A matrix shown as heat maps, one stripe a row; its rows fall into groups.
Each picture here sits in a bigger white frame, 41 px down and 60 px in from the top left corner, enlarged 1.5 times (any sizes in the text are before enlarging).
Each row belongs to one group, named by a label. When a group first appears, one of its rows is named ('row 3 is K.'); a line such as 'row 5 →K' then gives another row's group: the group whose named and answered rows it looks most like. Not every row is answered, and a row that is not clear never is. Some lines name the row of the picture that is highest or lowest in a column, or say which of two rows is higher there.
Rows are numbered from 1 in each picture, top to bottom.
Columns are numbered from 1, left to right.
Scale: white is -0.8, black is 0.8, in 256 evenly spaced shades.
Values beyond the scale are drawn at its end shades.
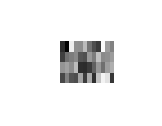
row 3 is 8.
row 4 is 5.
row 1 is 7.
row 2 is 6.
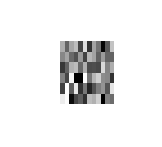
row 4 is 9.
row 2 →5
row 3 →7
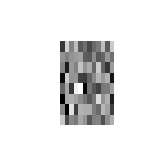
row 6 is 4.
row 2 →8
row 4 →4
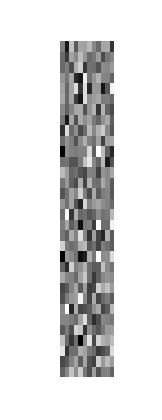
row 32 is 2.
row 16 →9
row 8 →7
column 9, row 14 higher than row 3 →No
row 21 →6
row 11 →4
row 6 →9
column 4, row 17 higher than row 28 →Yes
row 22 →7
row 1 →7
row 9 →4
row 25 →2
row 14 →5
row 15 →2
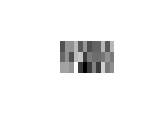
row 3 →8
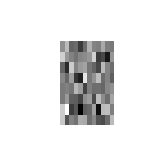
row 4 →9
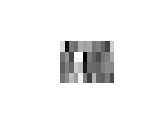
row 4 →2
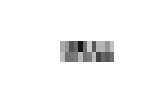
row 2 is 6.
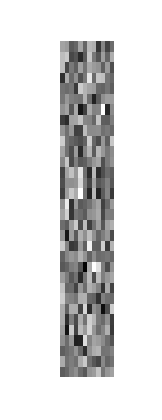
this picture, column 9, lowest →22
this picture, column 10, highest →26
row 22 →6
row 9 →9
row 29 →9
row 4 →4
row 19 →7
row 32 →6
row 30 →6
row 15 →2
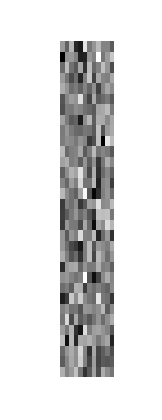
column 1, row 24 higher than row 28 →Yes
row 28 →9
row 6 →2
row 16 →6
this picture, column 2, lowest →27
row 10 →8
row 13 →2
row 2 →6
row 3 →5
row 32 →8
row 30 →2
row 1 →9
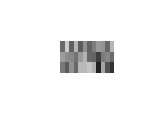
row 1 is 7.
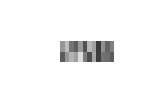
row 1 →5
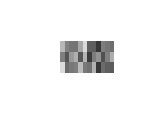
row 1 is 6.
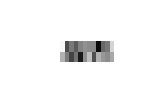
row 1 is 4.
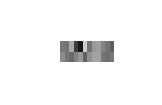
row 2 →6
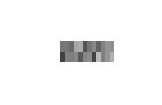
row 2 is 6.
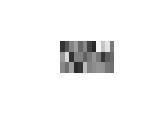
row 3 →9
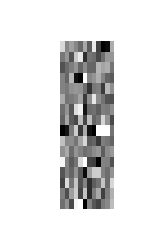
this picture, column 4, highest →4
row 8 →5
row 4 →9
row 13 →6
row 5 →8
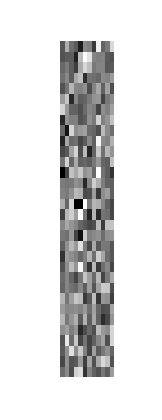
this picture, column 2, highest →9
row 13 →4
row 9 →7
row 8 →6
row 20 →2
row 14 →6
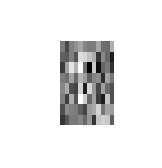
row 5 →5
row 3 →2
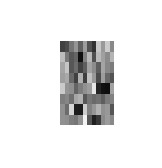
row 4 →5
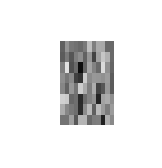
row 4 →9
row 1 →4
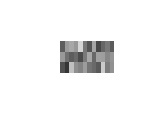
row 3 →7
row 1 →2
